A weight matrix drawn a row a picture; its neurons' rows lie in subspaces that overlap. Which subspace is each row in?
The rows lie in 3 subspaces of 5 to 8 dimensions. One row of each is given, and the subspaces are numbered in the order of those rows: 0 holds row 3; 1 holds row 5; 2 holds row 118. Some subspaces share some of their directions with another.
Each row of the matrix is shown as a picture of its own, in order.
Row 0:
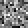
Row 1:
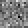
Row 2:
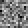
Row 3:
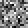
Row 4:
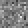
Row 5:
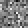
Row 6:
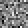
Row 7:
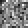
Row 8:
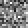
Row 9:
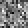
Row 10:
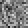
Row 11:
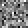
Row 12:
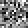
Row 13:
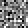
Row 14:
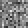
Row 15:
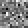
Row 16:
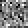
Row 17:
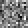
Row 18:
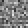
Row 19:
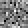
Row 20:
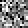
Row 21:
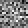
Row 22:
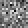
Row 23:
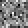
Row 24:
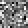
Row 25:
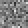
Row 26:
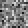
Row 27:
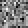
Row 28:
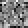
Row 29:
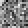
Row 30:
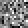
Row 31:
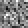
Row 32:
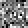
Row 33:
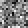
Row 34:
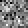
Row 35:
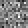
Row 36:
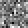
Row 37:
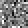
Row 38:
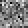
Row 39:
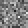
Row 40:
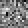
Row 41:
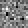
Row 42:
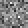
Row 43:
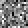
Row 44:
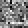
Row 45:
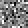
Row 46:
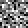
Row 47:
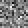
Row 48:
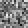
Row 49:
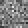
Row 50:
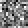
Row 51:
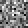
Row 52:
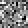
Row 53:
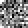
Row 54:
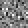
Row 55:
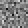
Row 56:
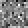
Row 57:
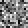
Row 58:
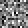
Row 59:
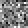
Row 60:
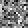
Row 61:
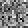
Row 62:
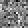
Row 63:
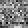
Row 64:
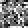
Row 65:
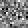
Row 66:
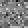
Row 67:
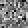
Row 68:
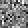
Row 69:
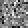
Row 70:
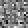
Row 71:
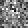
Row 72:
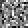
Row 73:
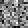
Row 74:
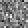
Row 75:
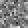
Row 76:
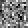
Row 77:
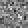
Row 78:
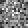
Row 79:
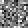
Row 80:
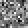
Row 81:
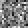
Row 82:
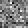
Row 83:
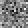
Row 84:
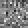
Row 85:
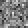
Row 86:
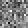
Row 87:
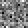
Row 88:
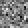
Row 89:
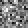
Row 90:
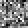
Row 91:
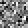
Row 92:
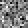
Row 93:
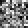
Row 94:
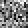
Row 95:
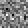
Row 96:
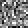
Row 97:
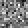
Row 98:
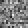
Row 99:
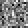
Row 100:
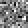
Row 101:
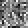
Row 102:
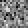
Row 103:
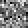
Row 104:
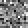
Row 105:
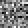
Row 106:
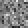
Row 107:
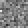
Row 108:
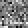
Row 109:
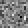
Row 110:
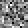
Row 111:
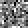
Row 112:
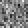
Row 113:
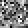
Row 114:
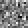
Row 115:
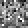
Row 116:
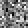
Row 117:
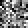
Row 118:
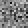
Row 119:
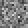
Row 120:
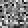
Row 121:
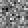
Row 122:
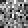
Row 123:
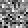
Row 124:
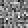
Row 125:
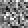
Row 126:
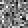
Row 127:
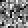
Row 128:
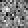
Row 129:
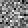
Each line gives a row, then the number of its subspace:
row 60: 1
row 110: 1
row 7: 2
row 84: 0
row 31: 1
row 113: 1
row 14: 2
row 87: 0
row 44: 2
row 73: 0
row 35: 2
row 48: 0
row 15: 1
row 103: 2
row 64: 1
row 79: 0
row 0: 0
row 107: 0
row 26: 0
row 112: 0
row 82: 2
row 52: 1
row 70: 2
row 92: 1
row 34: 0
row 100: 1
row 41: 0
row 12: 1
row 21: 2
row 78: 2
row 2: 0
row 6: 1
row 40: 0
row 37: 1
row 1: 1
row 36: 0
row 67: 1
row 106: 1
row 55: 1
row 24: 1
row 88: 1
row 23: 0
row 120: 2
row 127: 2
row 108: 2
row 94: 2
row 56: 1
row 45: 1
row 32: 0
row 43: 1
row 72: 2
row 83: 2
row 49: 2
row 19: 0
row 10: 0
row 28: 1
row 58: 1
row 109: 1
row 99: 0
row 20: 1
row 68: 2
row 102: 0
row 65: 0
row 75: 0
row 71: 2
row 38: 1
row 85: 2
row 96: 0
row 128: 0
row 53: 2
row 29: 2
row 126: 1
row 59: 2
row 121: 0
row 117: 2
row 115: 0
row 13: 0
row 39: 2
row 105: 2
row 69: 0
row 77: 0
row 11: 1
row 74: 0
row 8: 2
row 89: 0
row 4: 0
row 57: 0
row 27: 1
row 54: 0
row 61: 0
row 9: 0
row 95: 1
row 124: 2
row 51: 2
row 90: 0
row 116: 0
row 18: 2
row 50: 1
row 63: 2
